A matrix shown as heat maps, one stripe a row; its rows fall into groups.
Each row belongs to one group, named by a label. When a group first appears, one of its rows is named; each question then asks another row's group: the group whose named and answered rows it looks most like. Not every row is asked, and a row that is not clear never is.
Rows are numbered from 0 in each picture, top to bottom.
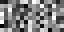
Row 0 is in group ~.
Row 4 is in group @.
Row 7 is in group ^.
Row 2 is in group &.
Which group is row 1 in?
^
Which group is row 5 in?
^
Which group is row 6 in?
~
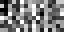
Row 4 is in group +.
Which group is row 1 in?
^
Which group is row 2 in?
~
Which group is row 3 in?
&
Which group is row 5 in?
&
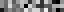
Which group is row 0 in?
+
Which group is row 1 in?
&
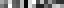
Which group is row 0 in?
^
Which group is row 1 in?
&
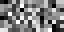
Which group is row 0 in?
~
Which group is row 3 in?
&
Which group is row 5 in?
@
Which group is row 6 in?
+
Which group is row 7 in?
+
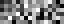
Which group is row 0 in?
~
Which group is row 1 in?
@
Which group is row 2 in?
~
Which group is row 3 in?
@
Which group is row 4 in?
&
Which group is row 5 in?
+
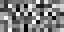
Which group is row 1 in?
&
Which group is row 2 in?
~
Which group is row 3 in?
@
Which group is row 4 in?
+
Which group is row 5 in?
&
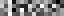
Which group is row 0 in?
+
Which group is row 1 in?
^
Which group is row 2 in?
+
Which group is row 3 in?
&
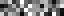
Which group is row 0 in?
+
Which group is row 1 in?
~
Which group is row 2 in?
@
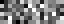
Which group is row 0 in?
~
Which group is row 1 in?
^
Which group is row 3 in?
@
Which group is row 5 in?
&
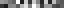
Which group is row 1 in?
~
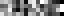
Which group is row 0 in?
^
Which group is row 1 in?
&
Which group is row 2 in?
&
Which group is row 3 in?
^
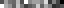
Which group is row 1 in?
+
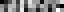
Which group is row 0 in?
~
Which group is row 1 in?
^
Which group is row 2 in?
&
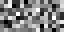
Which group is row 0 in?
&
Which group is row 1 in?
+
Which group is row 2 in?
~
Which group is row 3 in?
@
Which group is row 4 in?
^
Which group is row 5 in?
~
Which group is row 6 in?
@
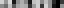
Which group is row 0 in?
+
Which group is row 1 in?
+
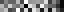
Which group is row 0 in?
@
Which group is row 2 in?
@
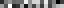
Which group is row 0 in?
@
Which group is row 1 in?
&
